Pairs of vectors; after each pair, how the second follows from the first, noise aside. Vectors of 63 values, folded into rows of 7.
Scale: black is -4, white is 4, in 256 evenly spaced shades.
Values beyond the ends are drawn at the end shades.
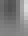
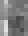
wrapped around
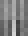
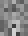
sign-scrambled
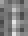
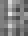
wrapped around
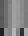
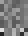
sign-scrambled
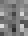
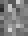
wrapped around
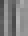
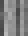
wrapped around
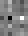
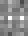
sign-scrambled
